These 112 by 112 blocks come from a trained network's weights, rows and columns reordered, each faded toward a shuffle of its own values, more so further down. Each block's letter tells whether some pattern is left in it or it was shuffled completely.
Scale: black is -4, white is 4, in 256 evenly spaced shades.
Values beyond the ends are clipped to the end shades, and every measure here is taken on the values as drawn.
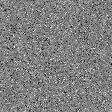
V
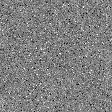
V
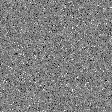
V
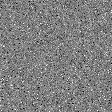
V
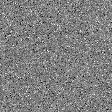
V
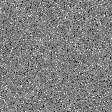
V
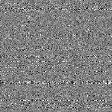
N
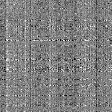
N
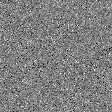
V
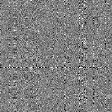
N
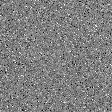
V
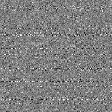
N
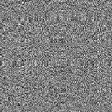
N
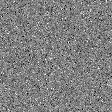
V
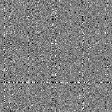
N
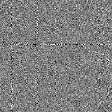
N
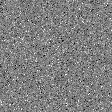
V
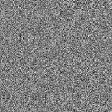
N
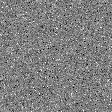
V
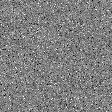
V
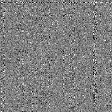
N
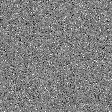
V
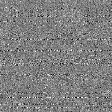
N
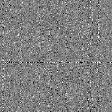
N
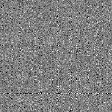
N
